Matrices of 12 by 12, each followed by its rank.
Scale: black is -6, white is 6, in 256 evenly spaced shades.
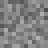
full rank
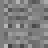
two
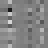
two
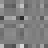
one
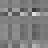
one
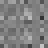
two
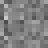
two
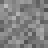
full rank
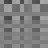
one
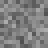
full rank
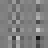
one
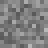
full rank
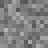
full rank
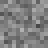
full rank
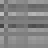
one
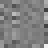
two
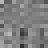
two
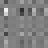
one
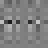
one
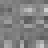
two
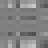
one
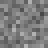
full rank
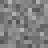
full rank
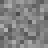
full rank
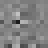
two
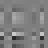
one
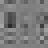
two
